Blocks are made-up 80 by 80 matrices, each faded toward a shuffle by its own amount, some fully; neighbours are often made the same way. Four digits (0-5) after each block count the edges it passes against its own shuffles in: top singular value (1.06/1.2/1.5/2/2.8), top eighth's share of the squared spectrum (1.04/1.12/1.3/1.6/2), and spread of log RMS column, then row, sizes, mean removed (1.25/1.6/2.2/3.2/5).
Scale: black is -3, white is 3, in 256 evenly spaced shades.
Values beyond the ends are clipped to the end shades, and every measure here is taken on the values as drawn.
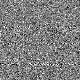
1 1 0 2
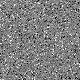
2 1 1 0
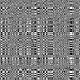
5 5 4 4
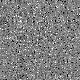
3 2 0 0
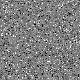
3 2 0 0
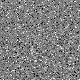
3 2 0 0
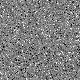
2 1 0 0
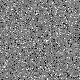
3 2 0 0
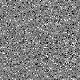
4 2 1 1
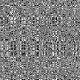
5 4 3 3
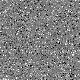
2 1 0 1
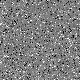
0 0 0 0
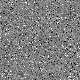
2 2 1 0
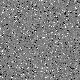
1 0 0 0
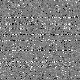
4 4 1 3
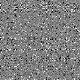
3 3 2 2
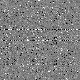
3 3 1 2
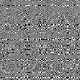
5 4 3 4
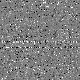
3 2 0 1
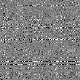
4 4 1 3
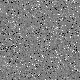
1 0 0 0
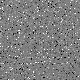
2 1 0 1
